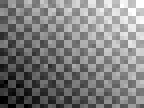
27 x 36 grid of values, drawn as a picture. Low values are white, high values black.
The bottom left is the ninth with the highest average. The field climbs toward the bottom left. No row or column stands out. Overall the values sit about 50% of the way up the scale. The top right is the ninth with the lowest average.
